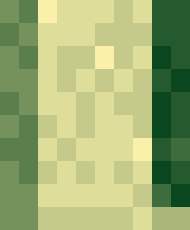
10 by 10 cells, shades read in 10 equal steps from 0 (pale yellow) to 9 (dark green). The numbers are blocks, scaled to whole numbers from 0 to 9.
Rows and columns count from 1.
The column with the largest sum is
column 9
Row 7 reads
6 6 1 2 1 1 1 0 8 7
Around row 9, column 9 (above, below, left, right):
9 3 2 9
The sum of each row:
33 36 36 36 37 37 33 37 33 27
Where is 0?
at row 1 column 3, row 3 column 6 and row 7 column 8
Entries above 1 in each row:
5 7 7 7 7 7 5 7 5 9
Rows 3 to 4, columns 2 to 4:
6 1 2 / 5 1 2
